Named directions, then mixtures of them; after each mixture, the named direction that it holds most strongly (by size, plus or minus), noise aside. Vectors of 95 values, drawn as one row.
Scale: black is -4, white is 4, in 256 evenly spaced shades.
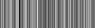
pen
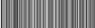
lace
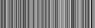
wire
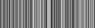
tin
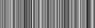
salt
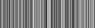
tin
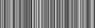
salt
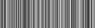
wire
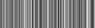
salt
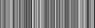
salt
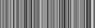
salt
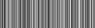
wire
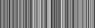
tin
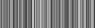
tin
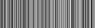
wire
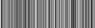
wire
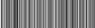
lace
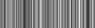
salt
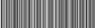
lace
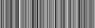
pen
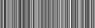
wire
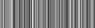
salt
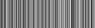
wire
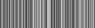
tin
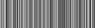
wire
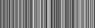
tin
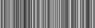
salt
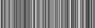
wire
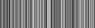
tin
